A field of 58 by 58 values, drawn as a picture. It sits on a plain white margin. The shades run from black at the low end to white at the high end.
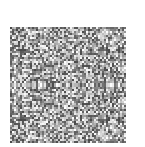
Grain: fine. Histogram: flat. Stripes: none. Mirror symmetry: top to bottom. Seam: none.
